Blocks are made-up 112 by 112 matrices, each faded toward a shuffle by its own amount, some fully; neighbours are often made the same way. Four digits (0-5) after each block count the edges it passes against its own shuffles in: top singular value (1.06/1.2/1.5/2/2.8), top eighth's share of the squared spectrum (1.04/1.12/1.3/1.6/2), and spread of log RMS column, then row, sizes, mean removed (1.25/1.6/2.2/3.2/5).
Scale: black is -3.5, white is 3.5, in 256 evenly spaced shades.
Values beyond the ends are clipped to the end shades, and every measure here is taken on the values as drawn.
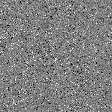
2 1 0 0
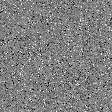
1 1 0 0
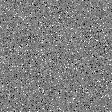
2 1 0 0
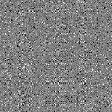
4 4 3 2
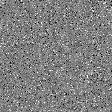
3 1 0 0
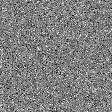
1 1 0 0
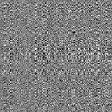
5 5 3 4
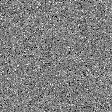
2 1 0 0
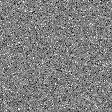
2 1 0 0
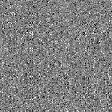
4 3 2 2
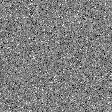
1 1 0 0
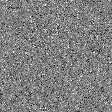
0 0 0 0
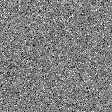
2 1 0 0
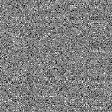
4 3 2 2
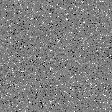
2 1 0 0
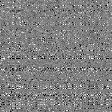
4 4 2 4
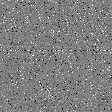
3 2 0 1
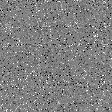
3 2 0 1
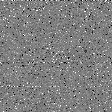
3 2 0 1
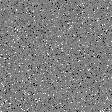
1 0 0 0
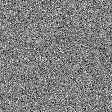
0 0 0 0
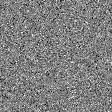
0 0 0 0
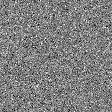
0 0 0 0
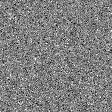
0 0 0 0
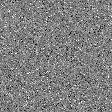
0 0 0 0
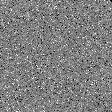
0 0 0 0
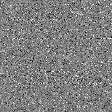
1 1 0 2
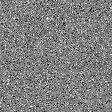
1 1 0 0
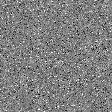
2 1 1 0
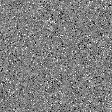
2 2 2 0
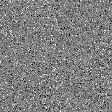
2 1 1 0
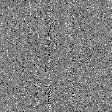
3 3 3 0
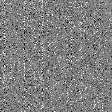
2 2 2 0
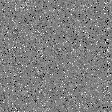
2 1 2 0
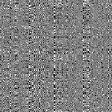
5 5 4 3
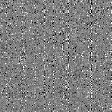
4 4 3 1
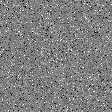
2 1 0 0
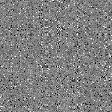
4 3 2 1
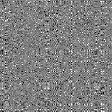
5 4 3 2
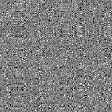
4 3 2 2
